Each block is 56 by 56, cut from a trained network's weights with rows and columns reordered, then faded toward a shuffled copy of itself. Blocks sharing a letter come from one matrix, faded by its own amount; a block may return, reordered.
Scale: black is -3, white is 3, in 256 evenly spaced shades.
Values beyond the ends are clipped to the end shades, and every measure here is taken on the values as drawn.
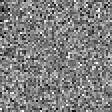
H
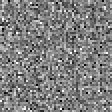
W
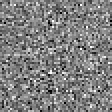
W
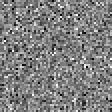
W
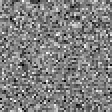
H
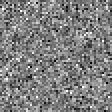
W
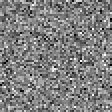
H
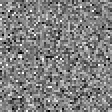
W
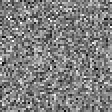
H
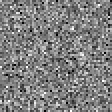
W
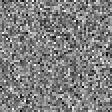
H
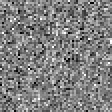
W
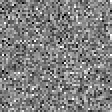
W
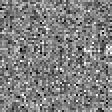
W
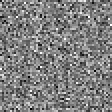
H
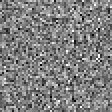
H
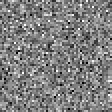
W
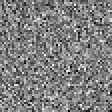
H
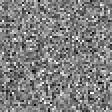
H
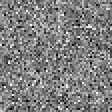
W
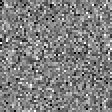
W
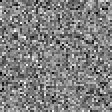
H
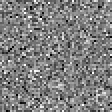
W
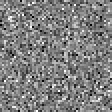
W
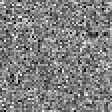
W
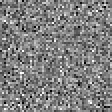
W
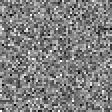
H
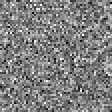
H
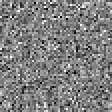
W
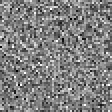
H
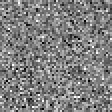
W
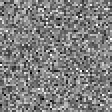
H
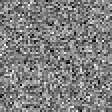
H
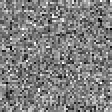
H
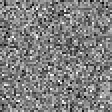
H
